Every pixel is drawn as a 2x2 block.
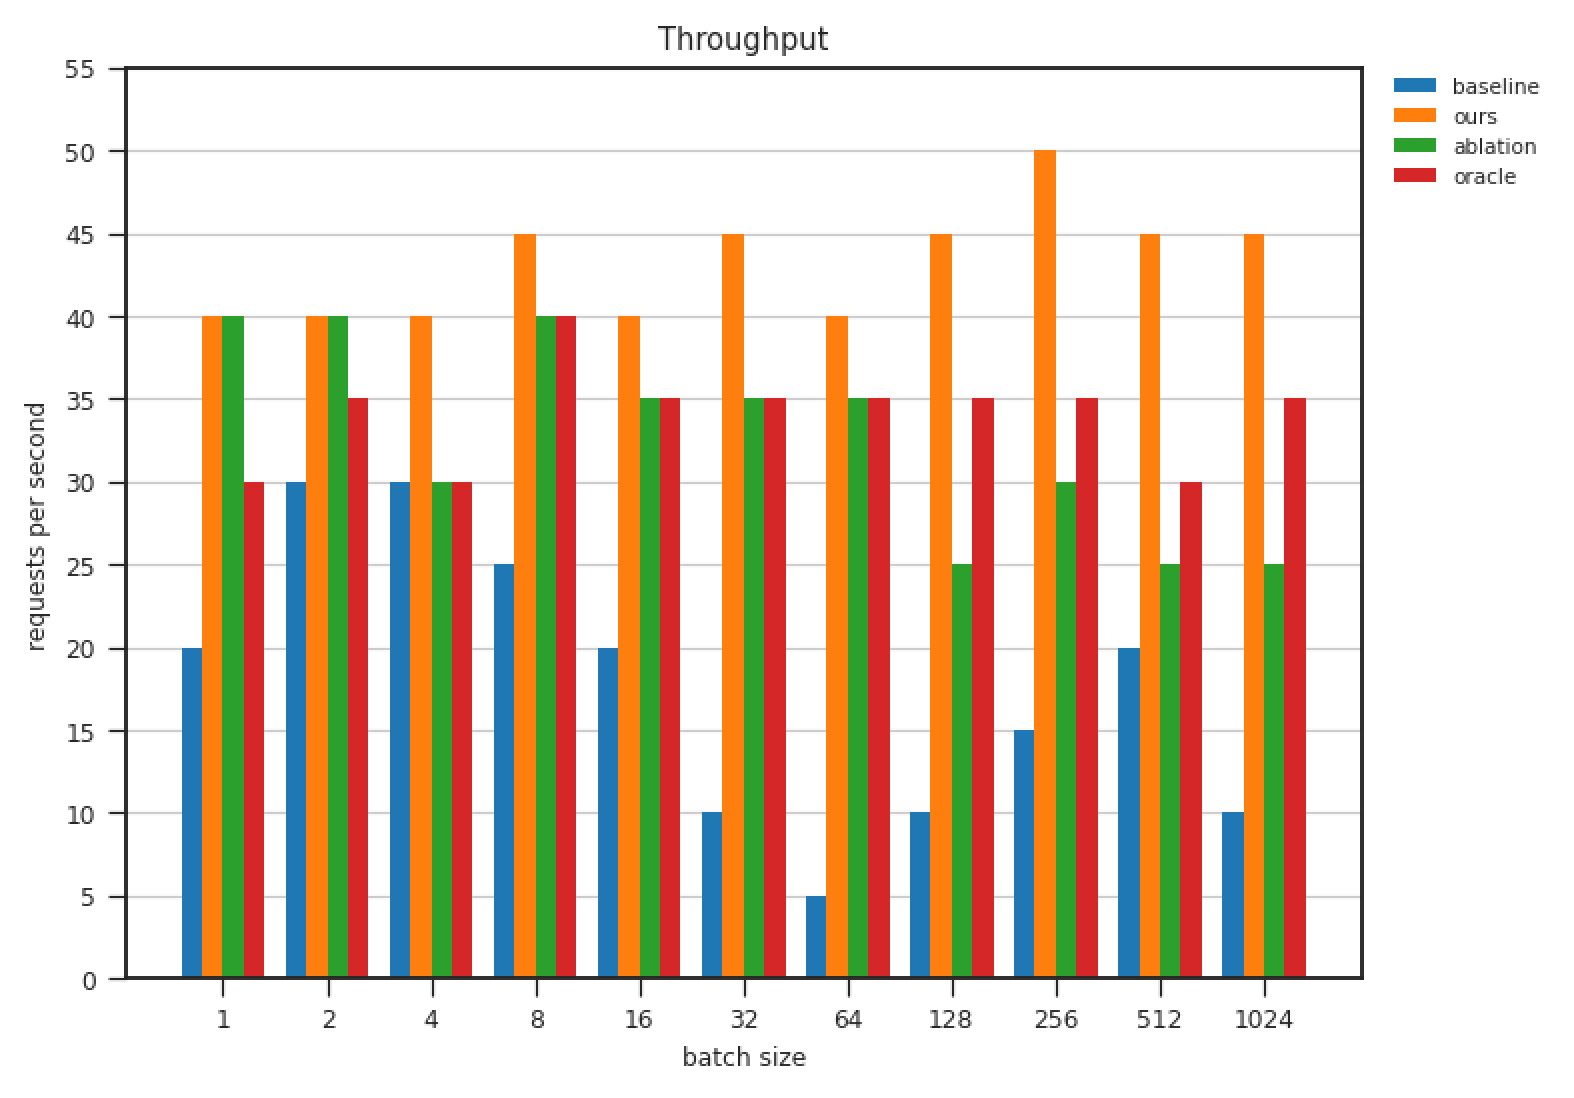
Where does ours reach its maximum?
256
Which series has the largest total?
ours
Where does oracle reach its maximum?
8
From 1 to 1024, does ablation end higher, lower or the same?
lower
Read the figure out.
Title: Throughput
x-axis: batch size, ticks 1 2 4 8 16 32 64 128 256 512 1024
y-axis: requests per second, ticks 0 5 10 15 20 25 30 35 40 45 50 55
Legend: baseline, ours, ablation, oracle
Values:
baseline: 20 30 30 25 20 10 5 10 15 20 10
ours: 40 40 40 45 40 45 40 45 50 45 45
ablation: 40 40 30 40 35 35 35 25 30 25 25
oracle: 30 35 30 40 35 35 35 35 35 30 35
